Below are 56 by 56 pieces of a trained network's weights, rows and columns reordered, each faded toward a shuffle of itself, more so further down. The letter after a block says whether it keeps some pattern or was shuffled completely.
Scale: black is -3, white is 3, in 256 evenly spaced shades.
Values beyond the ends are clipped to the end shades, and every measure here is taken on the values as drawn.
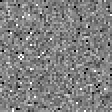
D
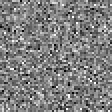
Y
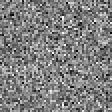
D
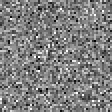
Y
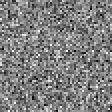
Y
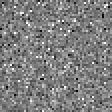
D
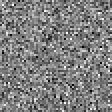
D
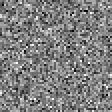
D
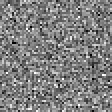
D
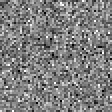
Y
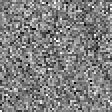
D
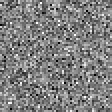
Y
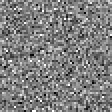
Y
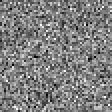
D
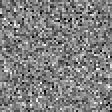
D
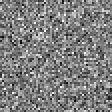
Y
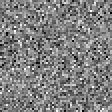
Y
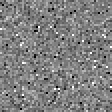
D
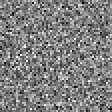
D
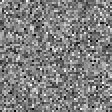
D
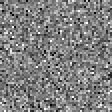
D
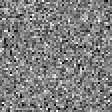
D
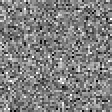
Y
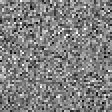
D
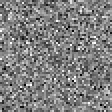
Y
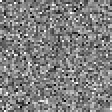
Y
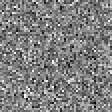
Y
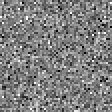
D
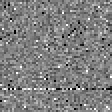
Y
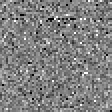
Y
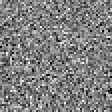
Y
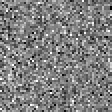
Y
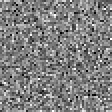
D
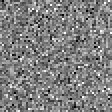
D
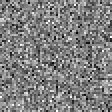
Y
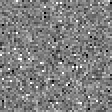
D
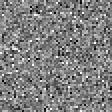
D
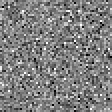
D
